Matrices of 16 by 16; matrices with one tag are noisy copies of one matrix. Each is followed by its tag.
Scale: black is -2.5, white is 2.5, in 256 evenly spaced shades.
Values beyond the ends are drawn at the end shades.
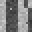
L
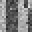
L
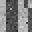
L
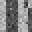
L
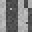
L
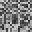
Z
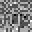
Z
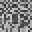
Z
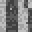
L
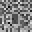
Z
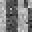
L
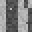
L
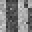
L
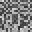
Z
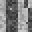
L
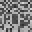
Z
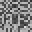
Z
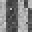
L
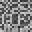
Z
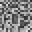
Z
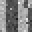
L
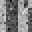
L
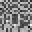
Z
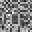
Z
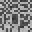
Z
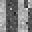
L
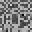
Z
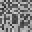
Z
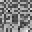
Z
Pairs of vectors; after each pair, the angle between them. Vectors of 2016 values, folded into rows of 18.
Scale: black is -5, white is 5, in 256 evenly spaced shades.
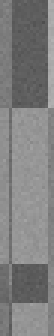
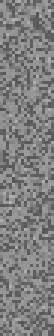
orthogonal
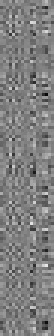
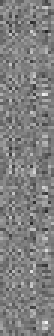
nearly opposite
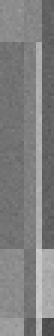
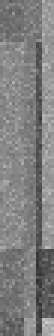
nearly opposite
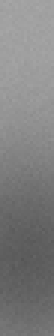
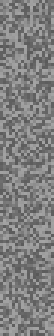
orthogonal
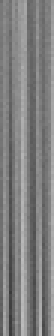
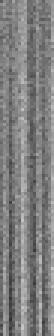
nearly parallel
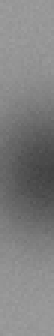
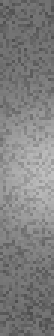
nearly opposite
